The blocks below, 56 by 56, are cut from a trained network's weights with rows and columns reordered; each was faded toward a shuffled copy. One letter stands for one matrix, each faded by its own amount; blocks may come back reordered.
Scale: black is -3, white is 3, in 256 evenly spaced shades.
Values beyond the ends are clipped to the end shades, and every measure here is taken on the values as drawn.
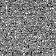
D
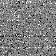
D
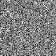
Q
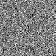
Q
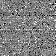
D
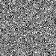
Q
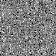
D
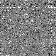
D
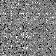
D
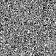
Q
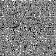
D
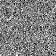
Q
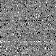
D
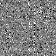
D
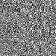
Q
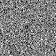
Q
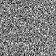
Q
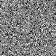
Q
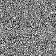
Q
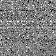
D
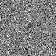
Q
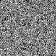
Q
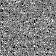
D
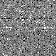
D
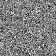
Q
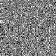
Q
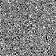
Q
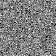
Q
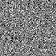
Q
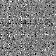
D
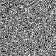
Q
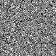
Q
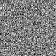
Q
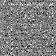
D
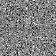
D
